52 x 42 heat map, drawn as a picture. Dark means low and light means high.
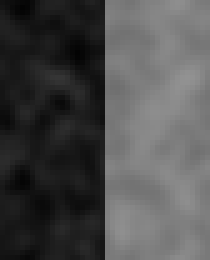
It is made of 1 by 2 panels. Panel 1,1: very low, blotchy, faint in contrast. Panel 1,2: middling, blotchy, faint in contrast.
